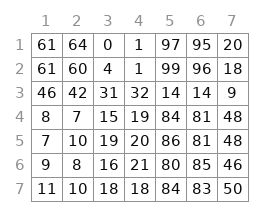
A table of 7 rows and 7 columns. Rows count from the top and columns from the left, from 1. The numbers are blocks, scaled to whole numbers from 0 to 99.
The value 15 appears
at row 4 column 3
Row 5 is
7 10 19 20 86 81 48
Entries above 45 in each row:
4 4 1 3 3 3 3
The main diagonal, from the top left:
61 60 31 19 86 85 50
